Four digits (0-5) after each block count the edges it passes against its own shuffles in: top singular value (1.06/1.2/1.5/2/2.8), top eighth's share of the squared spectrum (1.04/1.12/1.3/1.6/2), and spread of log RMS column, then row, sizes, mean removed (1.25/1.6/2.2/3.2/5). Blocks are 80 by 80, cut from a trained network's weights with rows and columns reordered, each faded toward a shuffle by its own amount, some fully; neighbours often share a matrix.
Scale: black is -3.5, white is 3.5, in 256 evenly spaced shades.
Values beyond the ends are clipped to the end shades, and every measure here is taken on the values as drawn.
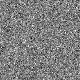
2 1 0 0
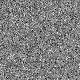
0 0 0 0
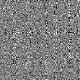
3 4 3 2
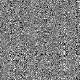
3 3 3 1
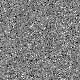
0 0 0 0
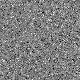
0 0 0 0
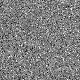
2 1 0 0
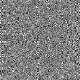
3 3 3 1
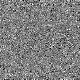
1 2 0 2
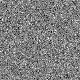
0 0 0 0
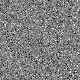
1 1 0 0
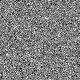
0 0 0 0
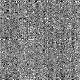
3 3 0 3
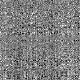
3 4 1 3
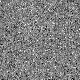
1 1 0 1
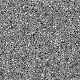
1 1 0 1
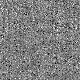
2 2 0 1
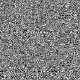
2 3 1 3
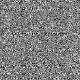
3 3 0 3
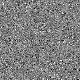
1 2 0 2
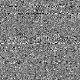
3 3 0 3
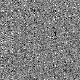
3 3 2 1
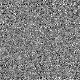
2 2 0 2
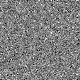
1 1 0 1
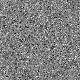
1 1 0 0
